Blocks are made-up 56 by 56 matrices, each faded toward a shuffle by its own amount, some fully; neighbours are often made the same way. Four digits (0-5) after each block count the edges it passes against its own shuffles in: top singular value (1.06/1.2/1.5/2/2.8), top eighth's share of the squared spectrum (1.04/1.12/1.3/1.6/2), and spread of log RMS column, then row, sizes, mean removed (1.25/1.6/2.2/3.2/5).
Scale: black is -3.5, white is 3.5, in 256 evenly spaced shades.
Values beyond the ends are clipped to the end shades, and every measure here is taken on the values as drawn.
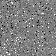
0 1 1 0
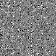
1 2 2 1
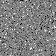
0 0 0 0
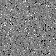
1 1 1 0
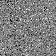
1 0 1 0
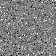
1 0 0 0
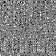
3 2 0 1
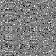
3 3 1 1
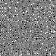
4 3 1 1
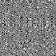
4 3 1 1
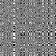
5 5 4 3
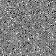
3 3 0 1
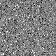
2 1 0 0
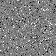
2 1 0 0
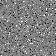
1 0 0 0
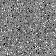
2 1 0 0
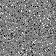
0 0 0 0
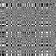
5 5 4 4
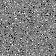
0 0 0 0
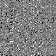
3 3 1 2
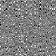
4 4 2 2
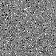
2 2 0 0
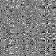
4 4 2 2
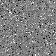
0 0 0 0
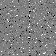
2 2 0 0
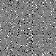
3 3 2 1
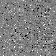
3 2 1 1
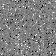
2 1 0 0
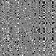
4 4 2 2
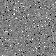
2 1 0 0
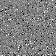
1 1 0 1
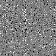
3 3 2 0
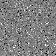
2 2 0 0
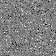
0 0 0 0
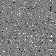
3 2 0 0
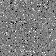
2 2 0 0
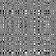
5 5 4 3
